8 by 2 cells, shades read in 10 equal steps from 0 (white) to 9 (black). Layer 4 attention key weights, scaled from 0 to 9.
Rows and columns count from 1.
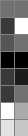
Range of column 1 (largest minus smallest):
9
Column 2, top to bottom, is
5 0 5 9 8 5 3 2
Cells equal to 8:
1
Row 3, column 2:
5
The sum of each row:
10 7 11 18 15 12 3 3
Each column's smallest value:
0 0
